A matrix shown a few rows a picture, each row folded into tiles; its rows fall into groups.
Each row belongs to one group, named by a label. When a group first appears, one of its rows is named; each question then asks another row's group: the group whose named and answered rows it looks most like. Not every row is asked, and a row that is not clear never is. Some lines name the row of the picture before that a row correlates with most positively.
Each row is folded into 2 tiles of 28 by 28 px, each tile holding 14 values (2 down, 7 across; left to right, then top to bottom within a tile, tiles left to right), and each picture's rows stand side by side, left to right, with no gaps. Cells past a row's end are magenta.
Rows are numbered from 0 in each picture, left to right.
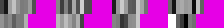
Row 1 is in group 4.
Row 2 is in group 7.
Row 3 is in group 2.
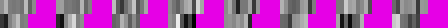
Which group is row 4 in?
4
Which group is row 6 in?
7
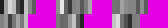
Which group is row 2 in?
2
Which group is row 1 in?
4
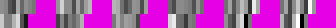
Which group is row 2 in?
4
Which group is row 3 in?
2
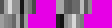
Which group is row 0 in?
7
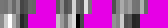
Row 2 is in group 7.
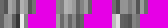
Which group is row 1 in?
7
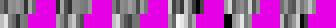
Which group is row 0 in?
2
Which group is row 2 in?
2
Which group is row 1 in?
4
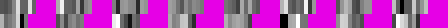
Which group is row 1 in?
4
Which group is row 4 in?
4
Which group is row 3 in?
4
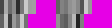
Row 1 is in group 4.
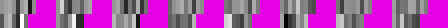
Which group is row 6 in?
2
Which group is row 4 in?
2
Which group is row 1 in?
4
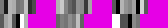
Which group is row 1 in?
4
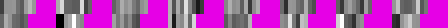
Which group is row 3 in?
7
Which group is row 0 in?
7
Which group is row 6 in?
2
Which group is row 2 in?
7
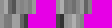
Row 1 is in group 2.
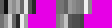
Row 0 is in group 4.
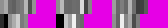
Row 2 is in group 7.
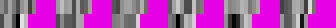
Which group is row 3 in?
7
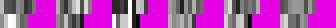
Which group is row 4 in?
4
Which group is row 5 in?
2
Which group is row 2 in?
4
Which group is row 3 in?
4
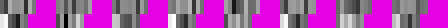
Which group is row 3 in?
2
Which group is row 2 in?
2
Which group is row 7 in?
2
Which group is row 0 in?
2
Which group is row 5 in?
2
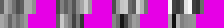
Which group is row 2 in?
7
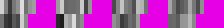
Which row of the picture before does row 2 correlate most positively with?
2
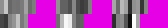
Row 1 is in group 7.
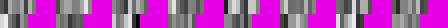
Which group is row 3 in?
4
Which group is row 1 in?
7
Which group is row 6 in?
4
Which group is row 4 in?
7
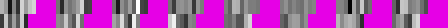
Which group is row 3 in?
2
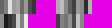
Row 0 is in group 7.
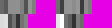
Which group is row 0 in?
2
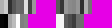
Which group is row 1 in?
2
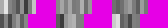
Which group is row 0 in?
4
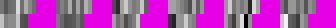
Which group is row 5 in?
2
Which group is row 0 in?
4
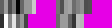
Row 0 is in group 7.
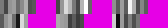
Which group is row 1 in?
7
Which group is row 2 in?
7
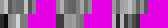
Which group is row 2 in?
7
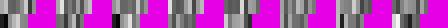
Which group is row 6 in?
7
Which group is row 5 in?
7
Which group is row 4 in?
4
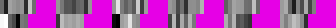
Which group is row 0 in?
2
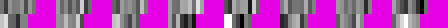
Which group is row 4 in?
2
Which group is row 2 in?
2
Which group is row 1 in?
4
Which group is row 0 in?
2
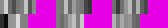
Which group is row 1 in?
7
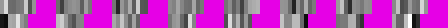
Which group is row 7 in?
4
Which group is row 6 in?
4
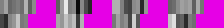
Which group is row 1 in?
7
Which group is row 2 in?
4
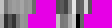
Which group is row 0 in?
7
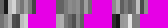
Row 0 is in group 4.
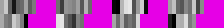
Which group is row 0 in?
4
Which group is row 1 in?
2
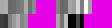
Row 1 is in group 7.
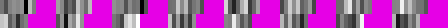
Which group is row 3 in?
7
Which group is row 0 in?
2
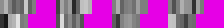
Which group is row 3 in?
2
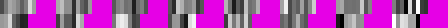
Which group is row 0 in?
7
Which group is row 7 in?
4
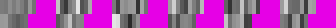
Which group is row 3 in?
4
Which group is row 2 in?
2
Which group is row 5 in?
4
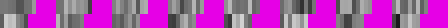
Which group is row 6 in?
7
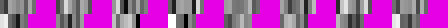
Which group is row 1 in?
7
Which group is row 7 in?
2
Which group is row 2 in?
4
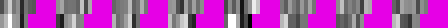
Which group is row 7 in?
2
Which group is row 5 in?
2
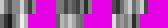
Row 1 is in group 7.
